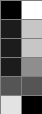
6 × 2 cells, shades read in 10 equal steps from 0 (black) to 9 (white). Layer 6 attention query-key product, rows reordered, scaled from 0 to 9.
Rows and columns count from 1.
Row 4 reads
1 5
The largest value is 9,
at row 1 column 2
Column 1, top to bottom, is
0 1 1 1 3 8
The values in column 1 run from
0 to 8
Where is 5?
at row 4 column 2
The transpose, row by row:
0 1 1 1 3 8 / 9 7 7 5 3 0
